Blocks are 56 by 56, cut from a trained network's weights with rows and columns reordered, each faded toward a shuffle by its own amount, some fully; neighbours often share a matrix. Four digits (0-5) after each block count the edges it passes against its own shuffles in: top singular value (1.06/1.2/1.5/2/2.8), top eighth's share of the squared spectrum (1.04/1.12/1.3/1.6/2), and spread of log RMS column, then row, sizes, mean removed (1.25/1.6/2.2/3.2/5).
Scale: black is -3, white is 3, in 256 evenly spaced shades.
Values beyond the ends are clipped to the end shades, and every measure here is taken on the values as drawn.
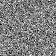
0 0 0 0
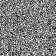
0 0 0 0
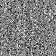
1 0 0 0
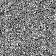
0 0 0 0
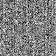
2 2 0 1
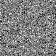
0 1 0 0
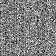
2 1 0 0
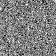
0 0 0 0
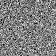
0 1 0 0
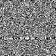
3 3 1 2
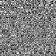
3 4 1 3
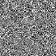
3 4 1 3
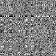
4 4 2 3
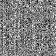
2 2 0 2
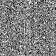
1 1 0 0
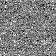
1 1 0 0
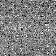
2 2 1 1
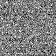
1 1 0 0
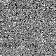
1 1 0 0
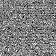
2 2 0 0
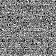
2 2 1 0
